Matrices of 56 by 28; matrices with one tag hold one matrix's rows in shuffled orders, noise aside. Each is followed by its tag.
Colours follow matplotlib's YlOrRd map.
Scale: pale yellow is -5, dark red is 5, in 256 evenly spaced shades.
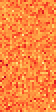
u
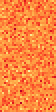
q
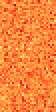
q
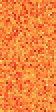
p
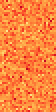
q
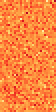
p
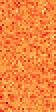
u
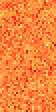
p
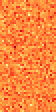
q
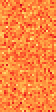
q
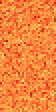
u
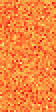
p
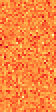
u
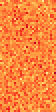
p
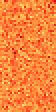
q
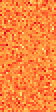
u
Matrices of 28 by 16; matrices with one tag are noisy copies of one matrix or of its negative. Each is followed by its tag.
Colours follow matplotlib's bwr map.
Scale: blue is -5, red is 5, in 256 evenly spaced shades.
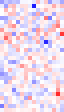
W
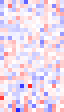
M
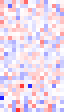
M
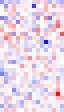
W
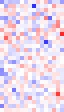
W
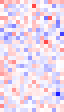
W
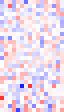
M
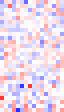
M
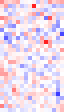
W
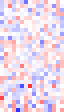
M
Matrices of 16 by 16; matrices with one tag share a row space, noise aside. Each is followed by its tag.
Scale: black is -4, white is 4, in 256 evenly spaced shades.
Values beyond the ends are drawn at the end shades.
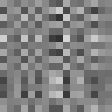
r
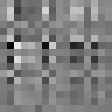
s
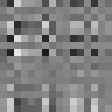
s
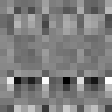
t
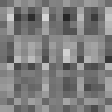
t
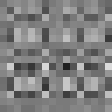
t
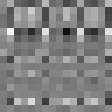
t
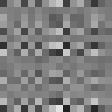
r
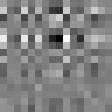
r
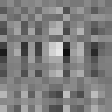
r
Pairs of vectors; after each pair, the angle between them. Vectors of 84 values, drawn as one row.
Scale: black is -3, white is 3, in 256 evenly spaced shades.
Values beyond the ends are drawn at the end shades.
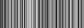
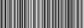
partly aligned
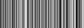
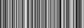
nearly parallel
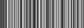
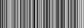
partly aligned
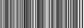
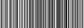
partly aligned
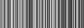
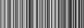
nearly parallel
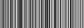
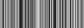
partly aligned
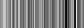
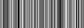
partly opposed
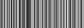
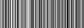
nearly opposite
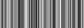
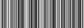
nearly parallel
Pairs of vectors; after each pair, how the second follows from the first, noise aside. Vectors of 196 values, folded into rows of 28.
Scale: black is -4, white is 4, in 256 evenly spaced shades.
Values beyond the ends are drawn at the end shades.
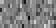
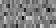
shuffled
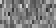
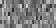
copied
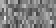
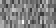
shuffled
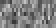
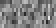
copied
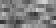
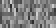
shuffled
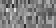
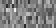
copied
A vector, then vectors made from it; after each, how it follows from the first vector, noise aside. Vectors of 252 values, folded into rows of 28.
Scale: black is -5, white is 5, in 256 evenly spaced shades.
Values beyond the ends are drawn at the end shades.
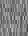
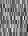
scaled up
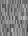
sign-scrambled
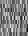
scaled up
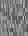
sign-scrambled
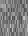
sign-scrambled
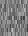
sign-scrambled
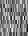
scaled up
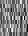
scaled up
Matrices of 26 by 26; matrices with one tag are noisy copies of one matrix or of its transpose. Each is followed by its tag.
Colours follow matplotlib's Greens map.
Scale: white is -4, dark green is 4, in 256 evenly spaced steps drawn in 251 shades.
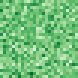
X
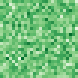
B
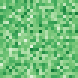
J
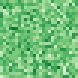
B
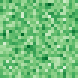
X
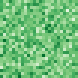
X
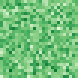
B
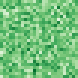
B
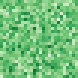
B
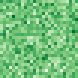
X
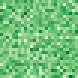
J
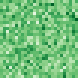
X
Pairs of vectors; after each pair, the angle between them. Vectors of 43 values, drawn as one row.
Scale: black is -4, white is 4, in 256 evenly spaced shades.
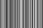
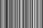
nearly parallel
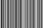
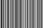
nearly parallel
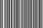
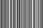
orthogonal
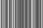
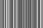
orthogonal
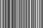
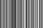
partly aligned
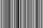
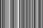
nearly opposite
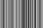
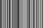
partly opposed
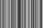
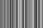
partly opposed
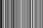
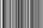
partly opposed
